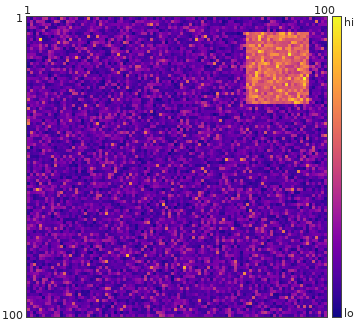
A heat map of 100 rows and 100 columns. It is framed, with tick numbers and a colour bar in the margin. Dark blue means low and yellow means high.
Mirror symmetry: none. Odd patch: higher, in the top right. Average level on the scale: 20%. Ninth with the highest average: top right.
